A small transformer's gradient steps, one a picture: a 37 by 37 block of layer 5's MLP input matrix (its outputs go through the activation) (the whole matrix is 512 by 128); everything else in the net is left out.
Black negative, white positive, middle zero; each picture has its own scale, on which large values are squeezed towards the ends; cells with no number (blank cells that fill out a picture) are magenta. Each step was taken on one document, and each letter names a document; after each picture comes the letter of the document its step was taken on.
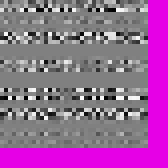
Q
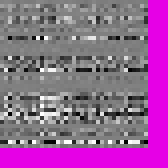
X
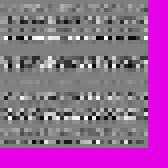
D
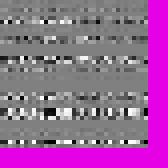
D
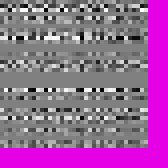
Q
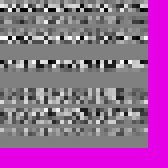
Q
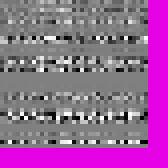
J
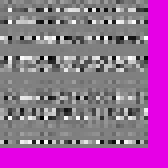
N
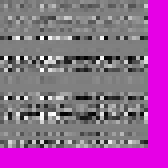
X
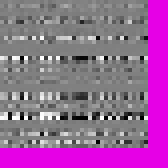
X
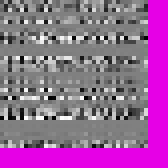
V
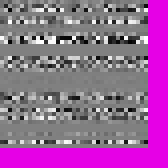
N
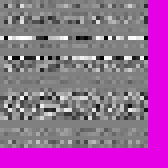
D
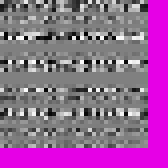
Q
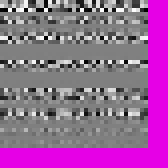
Q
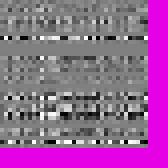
X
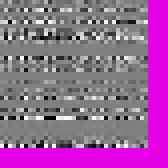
V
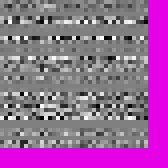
D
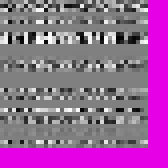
Q
